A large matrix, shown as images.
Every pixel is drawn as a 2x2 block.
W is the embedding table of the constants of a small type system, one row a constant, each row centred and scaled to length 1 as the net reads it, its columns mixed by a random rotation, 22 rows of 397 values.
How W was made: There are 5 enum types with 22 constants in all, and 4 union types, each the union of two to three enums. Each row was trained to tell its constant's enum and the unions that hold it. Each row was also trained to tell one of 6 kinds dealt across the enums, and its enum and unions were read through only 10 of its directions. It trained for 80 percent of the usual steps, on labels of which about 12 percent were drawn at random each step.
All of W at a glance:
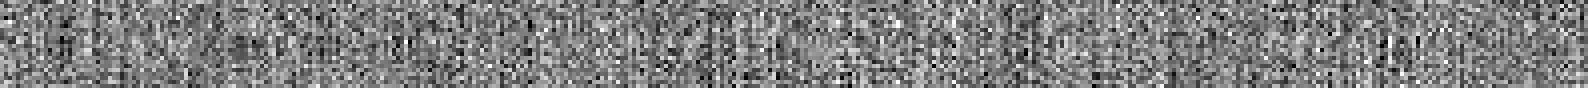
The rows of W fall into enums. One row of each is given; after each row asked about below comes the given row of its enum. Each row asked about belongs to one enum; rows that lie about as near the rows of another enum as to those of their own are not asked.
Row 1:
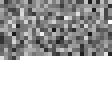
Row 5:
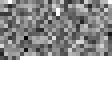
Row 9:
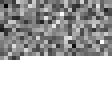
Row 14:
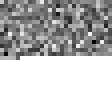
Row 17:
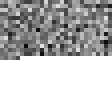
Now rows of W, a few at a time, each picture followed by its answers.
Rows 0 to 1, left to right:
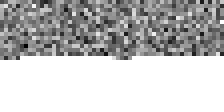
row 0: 5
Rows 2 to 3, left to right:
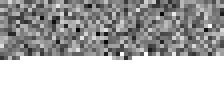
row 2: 17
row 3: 9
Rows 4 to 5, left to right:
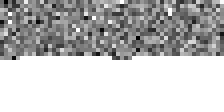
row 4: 9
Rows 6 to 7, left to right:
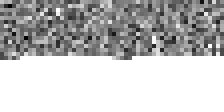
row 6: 5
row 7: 1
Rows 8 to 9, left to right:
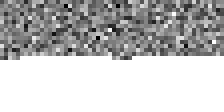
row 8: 5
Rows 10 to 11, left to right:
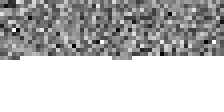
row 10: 9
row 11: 14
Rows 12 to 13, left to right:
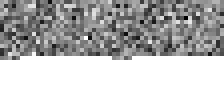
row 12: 9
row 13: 9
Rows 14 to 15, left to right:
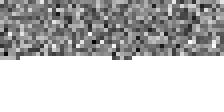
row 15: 5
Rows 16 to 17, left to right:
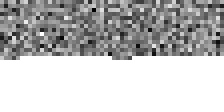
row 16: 1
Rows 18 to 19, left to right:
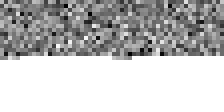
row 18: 14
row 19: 14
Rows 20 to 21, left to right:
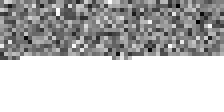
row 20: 5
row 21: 14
